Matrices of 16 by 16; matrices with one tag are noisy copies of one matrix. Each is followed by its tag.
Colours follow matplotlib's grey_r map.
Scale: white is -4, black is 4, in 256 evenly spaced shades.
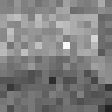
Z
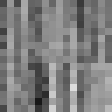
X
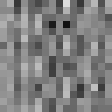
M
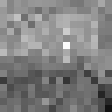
Z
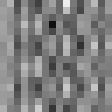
M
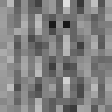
M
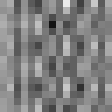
M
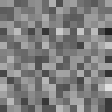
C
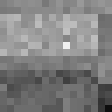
Z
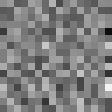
C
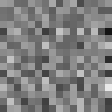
C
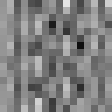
M
